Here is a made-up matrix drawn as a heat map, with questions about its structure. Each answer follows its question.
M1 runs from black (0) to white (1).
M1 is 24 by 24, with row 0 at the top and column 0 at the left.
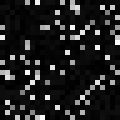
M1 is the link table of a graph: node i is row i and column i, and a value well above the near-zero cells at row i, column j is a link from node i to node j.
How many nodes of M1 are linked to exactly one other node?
2
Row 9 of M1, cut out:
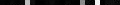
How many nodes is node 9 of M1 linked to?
3
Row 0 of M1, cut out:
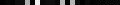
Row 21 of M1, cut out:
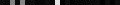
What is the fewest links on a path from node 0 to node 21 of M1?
4
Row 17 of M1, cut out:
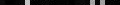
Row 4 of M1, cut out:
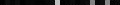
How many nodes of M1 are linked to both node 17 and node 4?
1
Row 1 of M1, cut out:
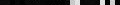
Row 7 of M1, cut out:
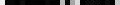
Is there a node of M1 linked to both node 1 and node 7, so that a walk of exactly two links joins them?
yes
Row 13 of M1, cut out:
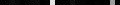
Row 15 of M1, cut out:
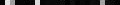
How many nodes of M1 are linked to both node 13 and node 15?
0
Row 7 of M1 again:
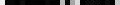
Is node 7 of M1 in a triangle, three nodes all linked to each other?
yes
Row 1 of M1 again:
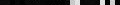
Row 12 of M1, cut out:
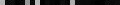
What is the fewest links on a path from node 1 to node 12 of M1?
2
